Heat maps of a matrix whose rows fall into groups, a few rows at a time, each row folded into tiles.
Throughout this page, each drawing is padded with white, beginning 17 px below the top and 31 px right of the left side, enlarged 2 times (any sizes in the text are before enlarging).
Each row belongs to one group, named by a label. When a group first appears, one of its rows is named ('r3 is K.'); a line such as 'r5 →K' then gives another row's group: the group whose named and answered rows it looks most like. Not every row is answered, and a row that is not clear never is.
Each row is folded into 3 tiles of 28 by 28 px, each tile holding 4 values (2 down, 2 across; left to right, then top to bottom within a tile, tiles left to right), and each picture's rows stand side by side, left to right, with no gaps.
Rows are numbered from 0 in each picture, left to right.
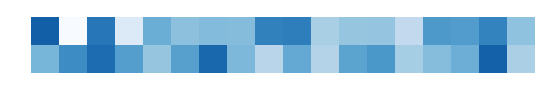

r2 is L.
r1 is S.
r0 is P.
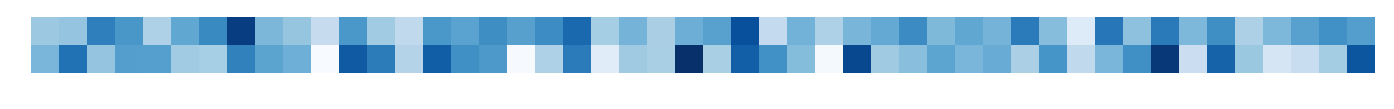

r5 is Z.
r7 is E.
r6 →L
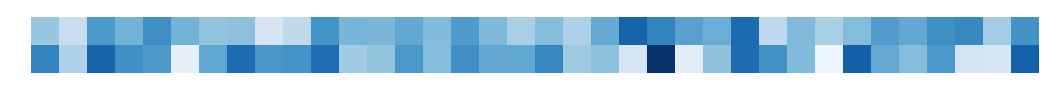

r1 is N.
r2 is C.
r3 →L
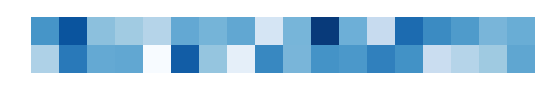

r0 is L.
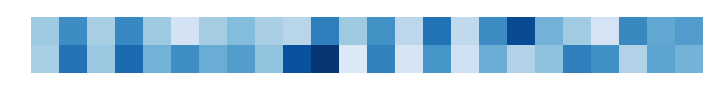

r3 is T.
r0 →C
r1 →N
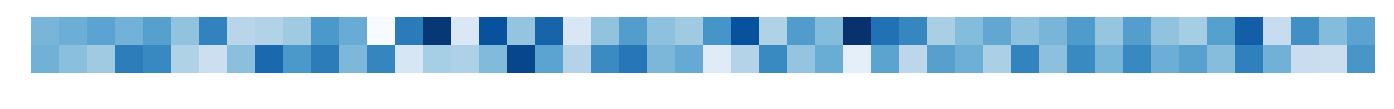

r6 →C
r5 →E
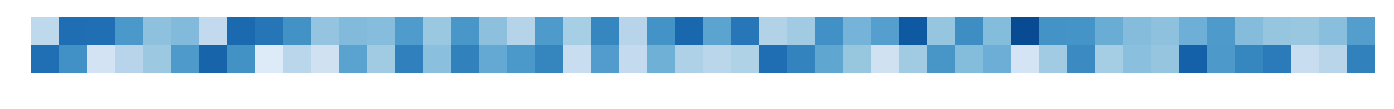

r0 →S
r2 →C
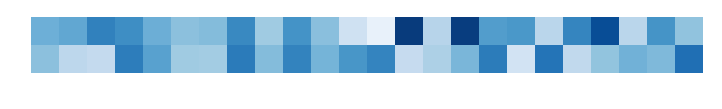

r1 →C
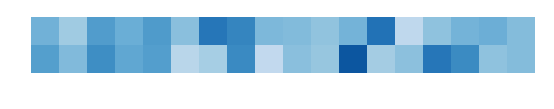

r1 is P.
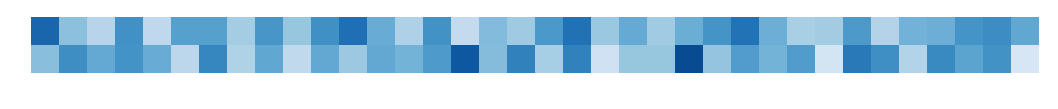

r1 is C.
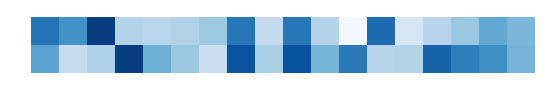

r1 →C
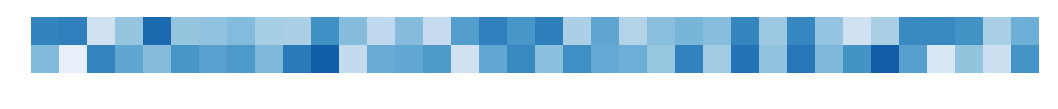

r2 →T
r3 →P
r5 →S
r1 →N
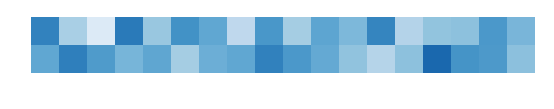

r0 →T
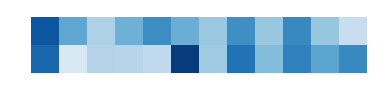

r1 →C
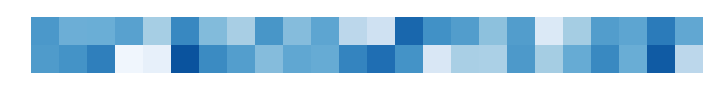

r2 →S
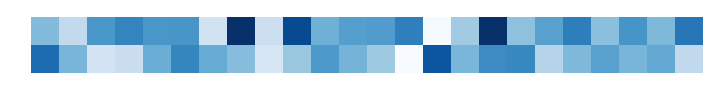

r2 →E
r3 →Z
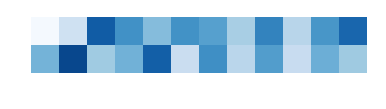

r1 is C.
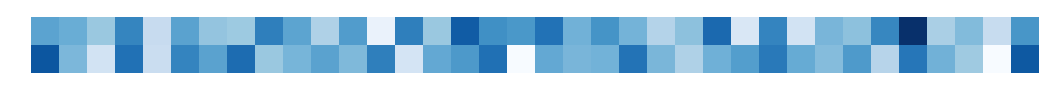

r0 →S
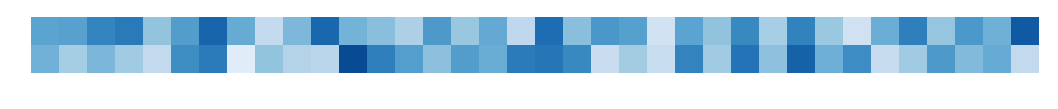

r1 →E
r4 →C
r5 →Z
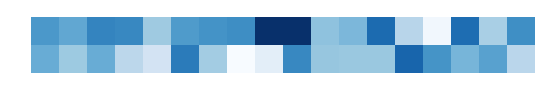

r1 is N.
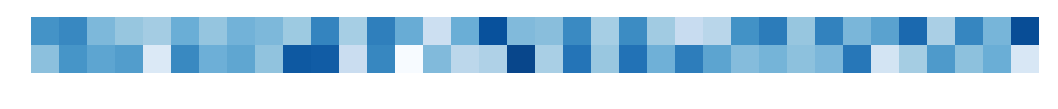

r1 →N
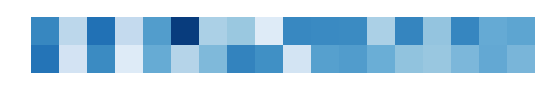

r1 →T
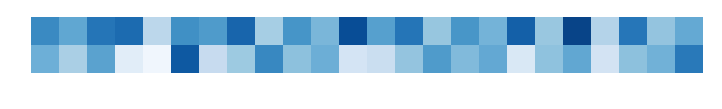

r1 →Z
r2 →Z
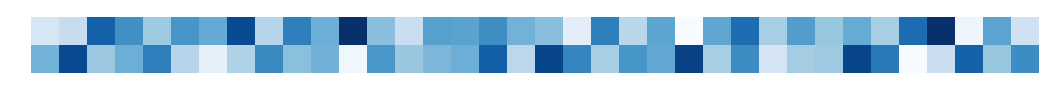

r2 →L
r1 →Z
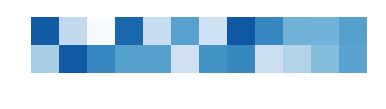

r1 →S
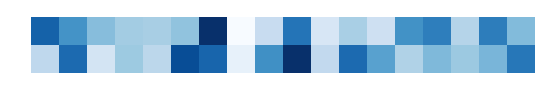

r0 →P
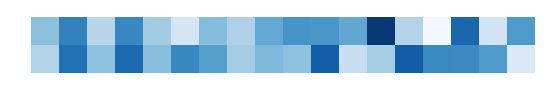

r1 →L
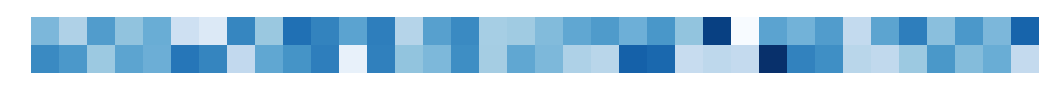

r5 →Z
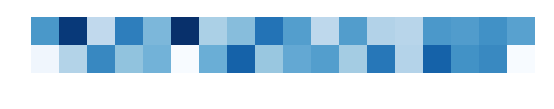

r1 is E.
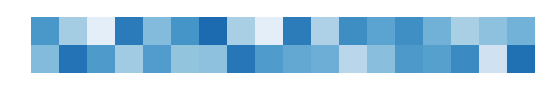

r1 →T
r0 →T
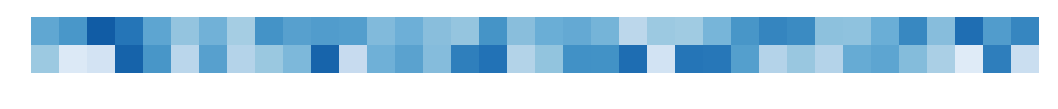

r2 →N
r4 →S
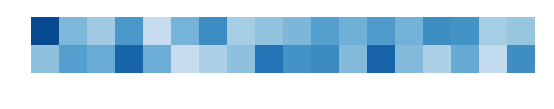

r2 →S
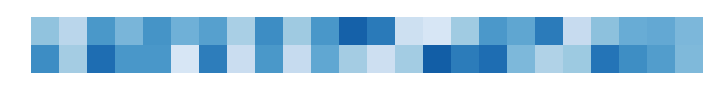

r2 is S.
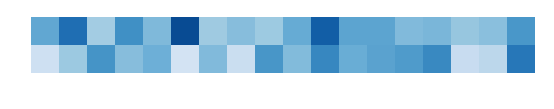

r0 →Z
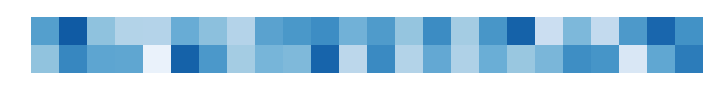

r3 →T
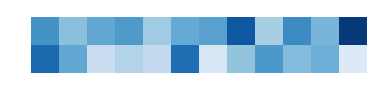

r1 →Z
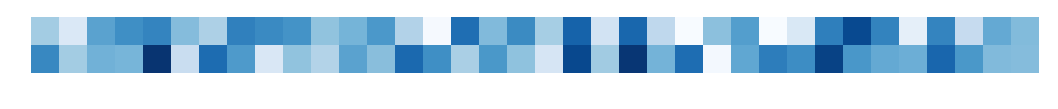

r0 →L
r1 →S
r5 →P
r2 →T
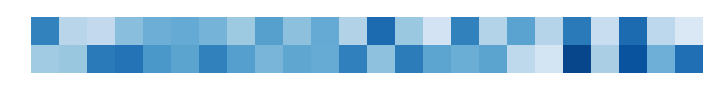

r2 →T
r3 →C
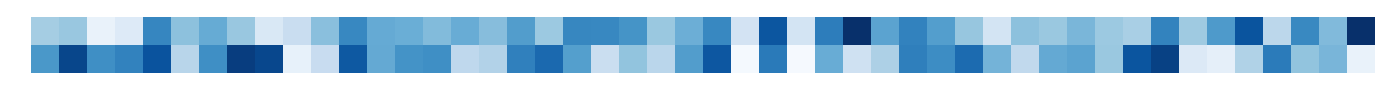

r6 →N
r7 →Z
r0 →N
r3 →S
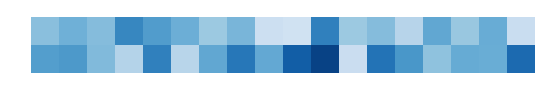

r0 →L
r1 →N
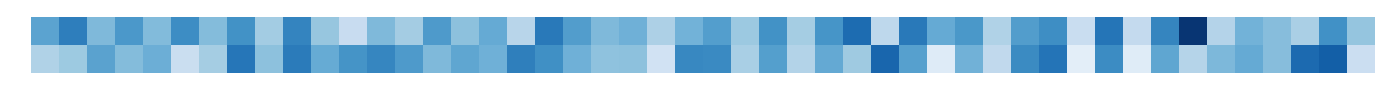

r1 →C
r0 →Z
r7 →N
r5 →S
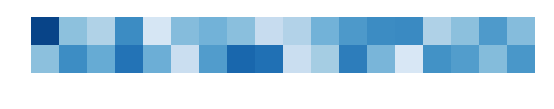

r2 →E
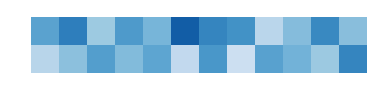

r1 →E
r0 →Z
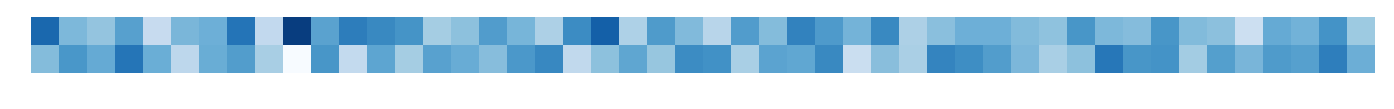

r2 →E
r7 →L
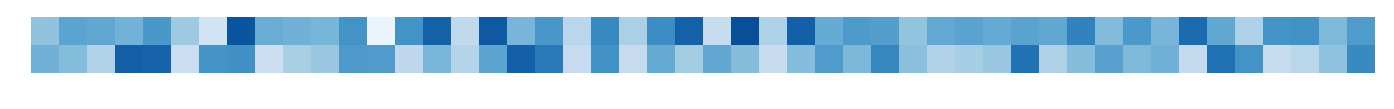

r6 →Z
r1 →S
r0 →N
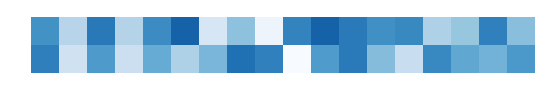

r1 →T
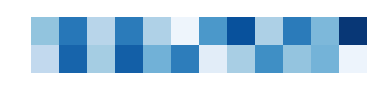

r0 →C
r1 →Z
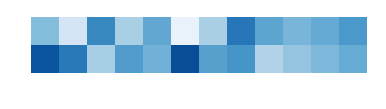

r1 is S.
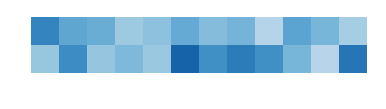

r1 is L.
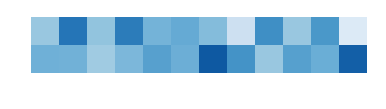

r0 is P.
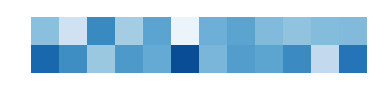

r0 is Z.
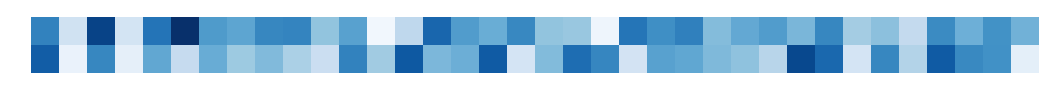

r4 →N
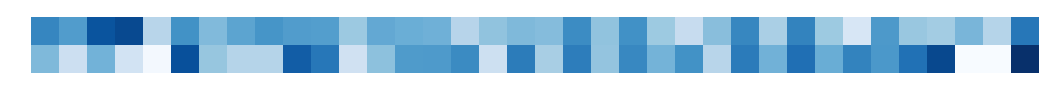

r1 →N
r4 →C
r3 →C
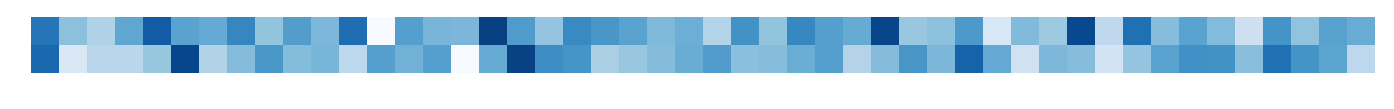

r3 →S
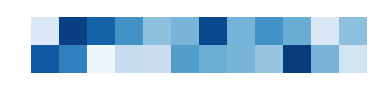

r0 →S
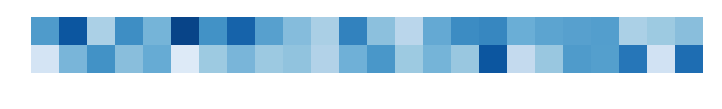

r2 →L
